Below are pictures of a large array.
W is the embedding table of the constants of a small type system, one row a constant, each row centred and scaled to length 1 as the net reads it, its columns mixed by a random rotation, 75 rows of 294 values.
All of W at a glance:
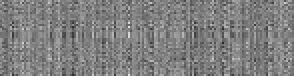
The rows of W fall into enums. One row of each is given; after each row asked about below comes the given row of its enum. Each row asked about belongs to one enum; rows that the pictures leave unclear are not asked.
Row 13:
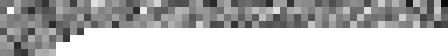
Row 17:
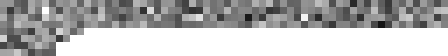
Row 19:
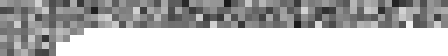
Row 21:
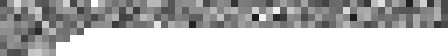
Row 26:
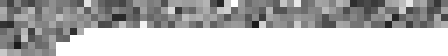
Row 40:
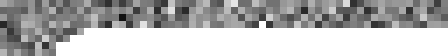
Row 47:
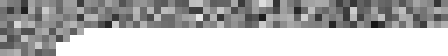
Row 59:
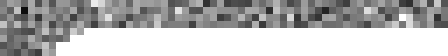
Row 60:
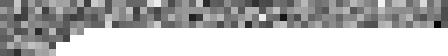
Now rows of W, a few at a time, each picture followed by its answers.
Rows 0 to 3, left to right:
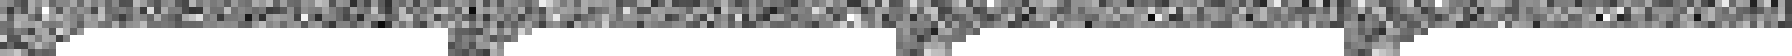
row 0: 17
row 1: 59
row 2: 21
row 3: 21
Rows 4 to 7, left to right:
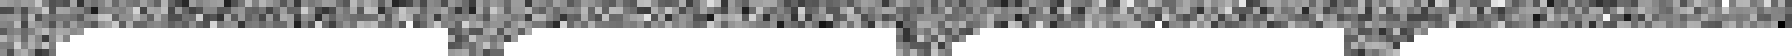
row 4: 19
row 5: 47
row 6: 40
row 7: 60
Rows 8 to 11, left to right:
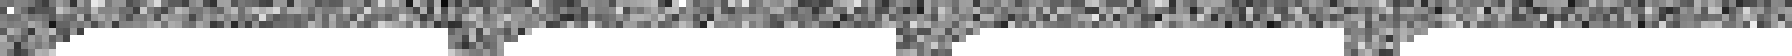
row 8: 13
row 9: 26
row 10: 47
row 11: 19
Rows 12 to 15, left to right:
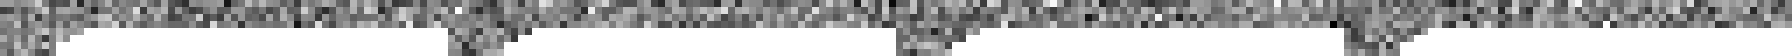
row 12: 19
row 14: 60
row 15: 40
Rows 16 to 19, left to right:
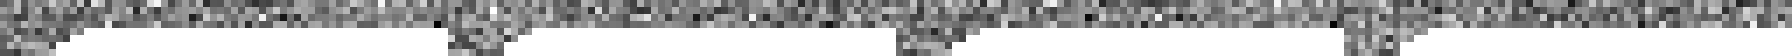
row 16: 60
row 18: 60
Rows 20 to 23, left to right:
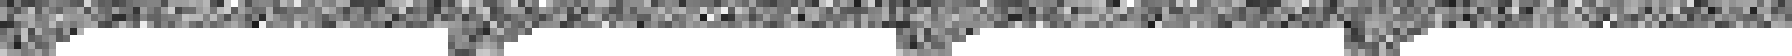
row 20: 26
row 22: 26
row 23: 40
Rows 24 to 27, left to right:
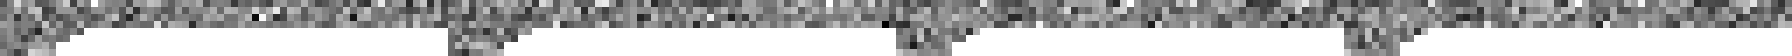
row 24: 21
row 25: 60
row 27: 26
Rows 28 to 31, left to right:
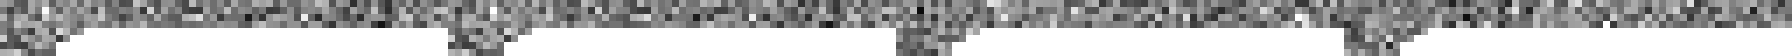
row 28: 17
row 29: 17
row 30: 59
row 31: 40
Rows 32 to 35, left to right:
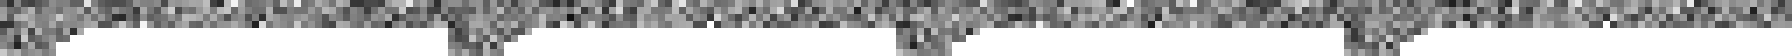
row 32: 26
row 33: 40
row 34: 26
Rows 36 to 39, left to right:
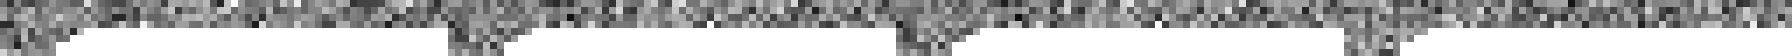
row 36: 26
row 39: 19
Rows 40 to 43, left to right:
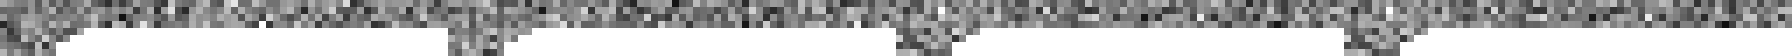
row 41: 19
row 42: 17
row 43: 17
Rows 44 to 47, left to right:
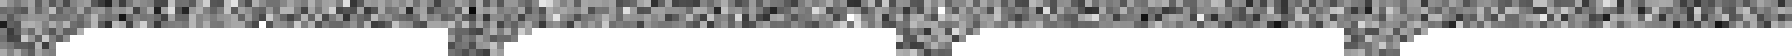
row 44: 40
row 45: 59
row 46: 17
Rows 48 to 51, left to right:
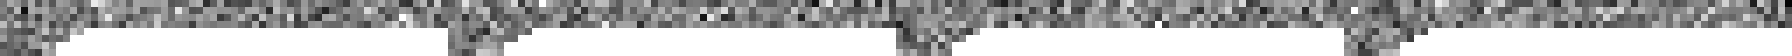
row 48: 59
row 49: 21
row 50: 40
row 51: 13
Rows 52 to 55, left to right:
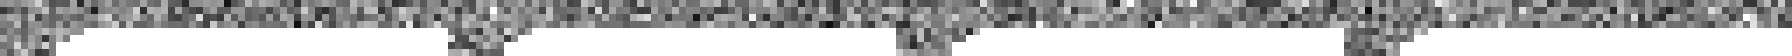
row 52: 19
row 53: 17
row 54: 26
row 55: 59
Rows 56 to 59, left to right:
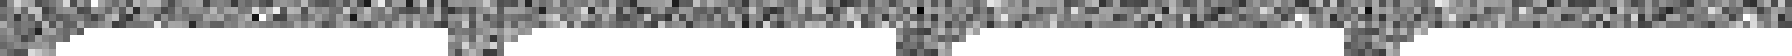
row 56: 21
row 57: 19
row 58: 59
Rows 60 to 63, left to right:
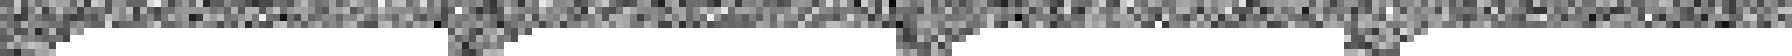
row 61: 13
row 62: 40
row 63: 17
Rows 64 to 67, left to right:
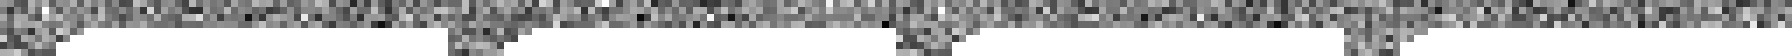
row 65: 60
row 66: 17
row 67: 19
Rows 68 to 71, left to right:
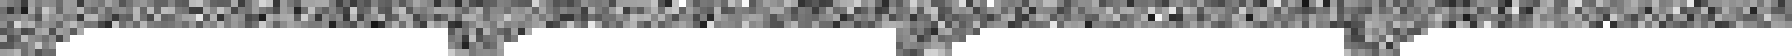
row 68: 47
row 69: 26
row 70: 21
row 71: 40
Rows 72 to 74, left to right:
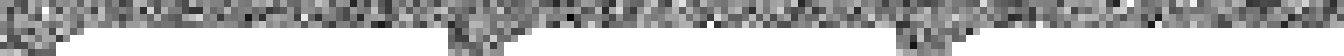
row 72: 17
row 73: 40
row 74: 26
